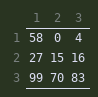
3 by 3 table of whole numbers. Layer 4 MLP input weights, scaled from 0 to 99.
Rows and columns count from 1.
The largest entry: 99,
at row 3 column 1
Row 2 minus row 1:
-31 15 12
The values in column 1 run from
27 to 99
